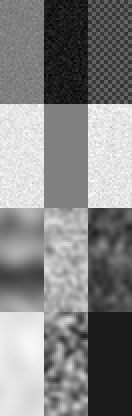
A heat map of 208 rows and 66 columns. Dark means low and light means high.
The table splits into 4 rows of 3 panels. Panel 1,1: middling, fine-grained, faint in contrast. Panel 1,2: very low, fine-grained, faint in contrast. Panel 1,3: low, checkered. Panel 2,1: very high, fine-grained, faint in contrast. Panel 2,2: middling, flat. Panel 2,3: very high, fine-grained, faint in contrast. Panel 3,1: middling, smooth, strong in contrast. Panel 3,2: high, blotchy. Panel 3,3: low, blotchy. Panel 4,1: very high, smooth, faint in contrast. Panel 4,2: middling, blotchy, strong in contrast. Panel 4,3: very low, flat.
